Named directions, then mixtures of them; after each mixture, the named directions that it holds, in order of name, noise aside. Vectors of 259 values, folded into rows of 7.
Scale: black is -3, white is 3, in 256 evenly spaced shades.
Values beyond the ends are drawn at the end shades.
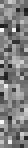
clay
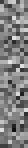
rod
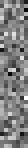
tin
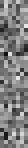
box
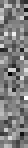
tin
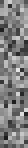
box, rod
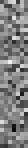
rod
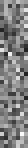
box, tin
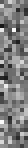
clay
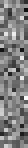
tin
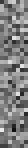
rod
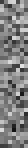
rod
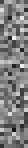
rod, tin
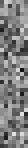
box, rod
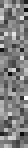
tin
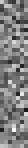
rod
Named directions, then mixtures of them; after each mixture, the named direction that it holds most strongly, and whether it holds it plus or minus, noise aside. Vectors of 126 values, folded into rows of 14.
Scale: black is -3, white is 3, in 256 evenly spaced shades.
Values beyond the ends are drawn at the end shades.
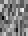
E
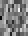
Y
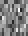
Y, plus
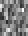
E, plus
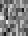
E, minus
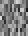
Y, minus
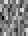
E, plus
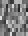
Y, minus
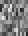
E, minus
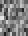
E, minus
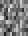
E, minus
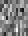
E, minus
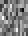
E, minus
